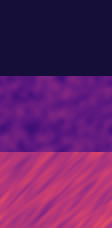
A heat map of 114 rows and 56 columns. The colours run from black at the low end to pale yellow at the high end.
It is made of 3 by 1 panels. Panel 1,1: very low, flat. Panel 2,1: low, blotchy, faint in contrast. Panel 3,1: middling, slanting up to the right, faint in contrast.
